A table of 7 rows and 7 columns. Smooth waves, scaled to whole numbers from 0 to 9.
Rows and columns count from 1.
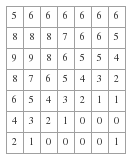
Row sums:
41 48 46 35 22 10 4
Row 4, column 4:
5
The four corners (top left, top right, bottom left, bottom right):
5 6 2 1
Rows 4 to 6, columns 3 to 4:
6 5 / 4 3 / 2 1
